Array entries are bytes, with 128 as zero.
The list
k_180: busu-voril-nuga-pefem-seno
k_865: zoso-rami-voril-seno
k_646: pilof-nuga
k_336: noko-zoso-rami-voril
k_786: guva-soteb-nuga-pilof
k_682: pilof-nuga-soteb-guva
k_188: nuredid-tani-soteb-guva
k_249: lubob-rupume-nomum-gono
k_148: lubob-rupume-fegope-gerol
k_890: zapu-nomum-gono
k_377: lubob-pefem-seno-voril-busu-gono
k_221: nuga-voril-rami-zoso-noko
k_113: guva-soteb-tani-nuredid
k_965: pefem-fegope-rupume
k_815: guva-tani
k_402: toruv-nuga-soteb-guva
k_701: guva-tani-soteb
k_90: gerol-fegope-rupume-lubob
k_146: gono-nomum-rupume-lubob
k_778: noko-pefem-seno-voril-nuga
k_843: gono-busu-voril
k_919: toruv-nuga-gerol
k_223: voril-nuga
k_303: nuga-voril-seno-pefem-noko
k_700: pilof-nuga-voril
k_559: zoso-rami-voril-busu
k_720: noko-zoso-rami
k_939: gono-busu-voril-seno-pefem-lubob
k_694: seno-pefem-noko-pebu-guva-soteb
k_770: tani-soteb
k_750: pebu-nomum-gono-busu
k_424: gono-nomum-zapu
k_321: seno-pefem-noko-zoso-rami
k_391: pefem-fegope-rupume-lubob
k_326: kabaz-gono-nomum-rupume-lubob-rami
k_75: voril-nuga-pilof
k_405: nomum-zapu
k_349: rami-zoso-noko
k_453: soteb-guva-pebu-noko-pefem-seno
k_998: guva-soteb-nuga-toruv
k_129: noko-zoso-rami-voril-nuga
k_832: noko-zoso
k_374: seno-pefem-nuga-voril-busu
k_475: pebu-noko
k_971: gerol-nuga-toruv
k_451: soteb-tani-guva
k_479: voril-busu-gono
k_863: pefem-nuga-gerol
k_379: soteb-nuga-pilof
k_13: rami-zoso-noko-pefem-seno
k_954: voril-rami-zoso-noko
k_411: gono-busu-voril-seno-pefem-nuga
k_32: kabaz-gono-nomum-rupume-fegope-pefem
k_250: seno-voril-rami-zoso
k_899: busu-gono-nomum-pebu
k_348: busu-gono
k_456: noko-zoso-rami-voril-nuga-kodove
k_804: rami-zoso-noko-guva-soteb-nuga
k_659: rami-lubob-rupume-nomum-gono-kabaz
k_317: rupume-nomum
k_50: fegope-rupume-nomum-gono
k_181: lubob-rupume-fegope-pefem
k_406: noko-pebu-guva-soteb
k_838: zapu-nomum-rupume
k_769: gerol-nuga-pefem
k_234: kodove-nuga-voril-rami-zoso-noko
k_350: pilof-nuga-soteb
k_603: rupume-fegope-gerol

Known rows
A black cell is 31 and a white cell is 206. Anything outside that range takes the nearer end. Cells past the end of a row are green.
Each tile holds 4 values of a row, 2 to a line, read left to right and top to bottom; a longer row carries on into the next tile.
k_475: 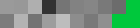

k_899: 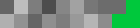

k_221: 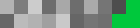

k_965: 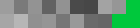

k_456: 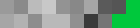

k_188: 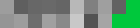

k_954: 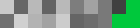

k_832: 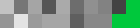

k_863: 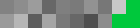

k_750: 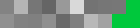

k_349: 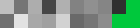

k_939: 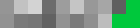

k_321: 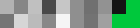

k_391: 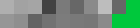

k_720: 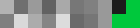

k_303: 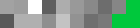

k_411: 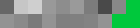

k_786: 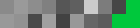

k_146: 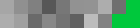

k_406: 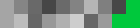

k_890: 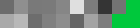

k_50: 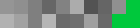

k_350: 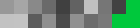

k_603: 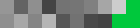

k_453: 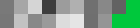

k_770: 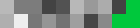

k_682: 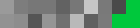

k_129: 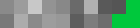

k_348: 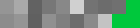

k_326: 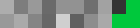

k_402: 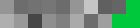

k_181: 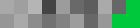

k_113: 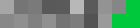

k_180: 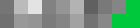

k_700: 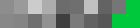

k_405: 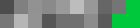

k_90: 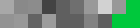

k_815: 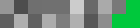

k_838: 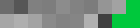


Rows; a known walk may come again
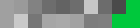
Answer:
k_804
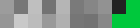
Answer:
k_250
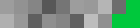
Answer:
k_146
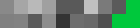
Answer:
k_75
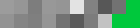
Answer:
k_479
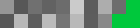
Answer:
k_815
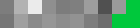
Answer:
k_778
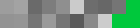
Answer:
k_348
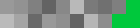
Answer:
k_249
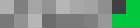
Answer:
k_559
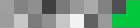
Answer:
k_694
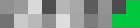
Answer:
k_13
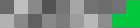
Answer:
k_899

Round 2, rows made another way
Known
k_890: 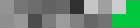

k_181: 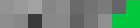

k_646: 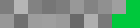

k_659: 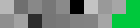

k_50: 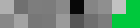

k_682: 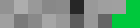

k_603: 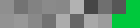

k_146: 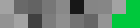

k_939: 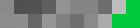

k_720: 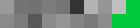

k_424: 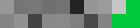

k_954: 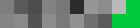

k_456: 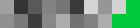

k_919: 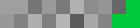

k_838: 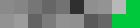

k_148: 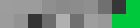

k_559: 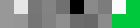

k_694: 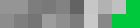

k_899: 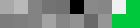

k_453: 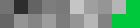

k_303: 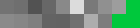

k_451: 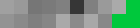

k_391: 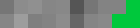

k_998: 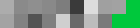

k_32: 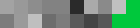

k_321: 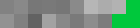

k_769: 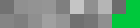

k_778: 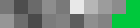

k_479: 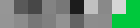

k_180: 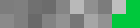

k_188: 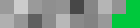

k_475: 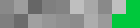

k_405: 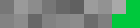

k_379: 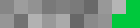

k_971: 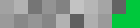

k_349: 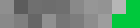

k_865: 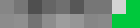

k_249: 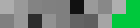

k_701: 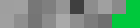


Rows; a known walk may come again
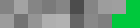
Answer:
k_350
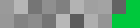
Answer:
k_971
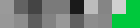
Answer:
k_479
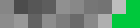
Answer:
k_939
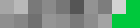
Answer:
k_348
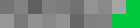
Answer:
k_223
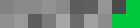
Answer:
k_90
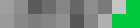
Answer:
k_843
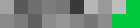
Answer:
k_720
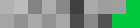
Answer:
k_402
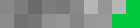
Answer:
k_832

